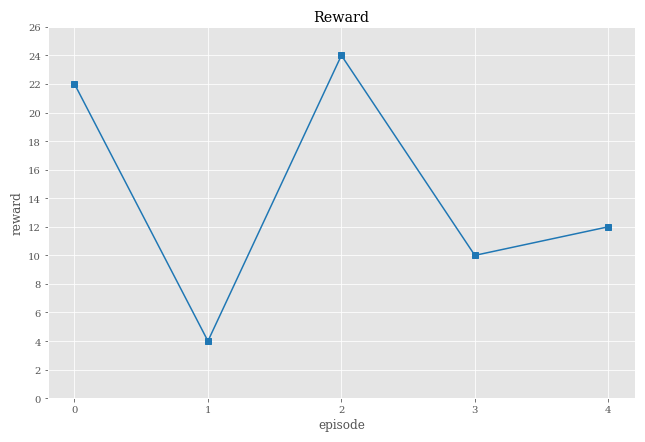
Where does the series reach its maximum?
2
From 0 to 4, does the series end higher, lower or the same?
lower
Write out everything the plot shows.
Title: Reward
x-axis: episode, ticks 0 1 2 3 4
y-axis: reward, ticks 0 2 4 6 8 10 12 14 16 18 20 22 24 26
Values:
22 4 24 10 12
